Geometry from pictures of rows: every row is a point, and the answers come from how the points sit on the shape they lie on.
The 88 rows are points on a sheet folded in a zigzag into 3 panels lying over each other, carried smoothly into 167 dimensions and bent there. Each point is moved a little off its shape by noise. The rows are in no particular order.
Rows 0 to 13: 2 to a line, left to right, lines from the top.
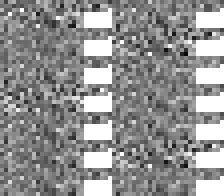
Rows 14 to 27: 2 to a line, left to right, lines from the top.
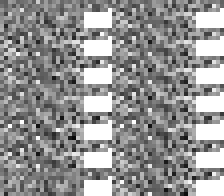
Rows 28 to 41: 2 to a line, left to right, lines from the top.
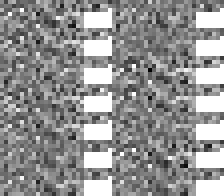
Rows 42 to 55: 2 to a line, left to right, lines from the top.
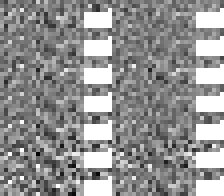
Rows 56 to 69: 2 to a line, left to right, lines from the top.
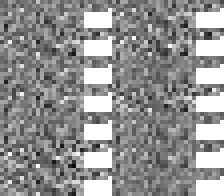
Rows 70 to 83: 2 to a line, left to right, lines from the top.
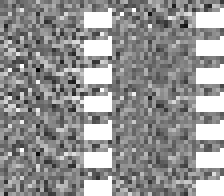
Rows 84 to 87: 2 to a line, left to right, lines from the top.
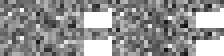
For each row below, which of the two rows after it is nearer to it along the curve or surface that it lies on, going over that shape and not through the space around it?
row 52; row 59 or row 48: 59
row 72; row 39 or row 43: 43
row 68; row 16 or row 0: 16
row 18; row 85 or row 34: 34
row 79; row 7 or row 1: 7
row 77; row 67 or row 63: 67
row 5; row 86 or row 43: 43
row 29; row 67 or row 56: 56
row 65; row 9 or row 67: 67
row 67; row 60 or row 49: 60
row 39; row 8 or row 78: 78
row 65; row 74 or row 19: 19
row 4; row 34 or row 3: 3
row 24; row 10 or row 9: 9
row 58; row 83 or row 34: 34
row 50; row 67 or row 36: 67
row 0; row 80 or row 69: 80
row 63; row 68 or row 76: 76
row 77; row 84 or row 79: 84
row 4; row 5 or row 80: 80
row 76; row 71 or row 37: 37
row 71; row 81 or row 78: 78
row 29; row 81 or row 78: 78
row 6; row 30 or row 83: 83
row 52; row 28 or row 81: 28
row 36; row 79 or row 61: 79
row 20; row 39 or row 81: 81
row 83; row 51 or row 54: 51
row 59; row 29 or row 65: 29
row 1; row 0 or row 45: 0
